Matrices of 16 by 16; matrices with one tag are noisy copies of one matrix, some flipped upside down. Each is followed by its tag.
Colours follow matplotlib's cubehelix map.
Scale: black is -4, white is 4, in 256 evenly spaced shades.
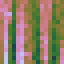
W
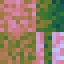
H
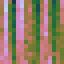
W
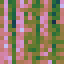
W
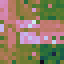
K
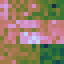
K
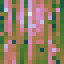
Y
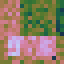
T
